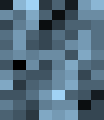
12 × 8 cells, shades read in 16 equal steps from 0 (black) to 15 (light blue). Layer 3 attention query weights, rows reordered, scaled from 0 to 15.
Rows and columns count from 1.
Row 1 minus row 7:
-4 13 5 -1 -2 -10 3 6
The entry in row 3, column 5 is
4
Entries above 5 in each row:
5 6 5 7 7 8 6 7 7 7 5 5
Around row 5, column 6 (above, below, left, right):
6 6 7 11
